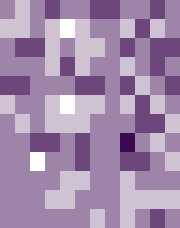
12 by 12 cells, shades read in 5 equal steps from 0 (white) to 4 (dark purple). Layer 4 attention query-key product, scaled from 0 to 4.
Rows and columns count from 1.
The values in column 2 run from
1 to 3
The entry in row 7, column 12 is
1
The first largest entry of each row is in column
4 10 2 5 1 10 10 9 6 1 1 11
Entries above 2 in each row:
4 1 5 2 6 1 2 4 3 0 0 1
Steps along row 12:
same same same same same down up down up up down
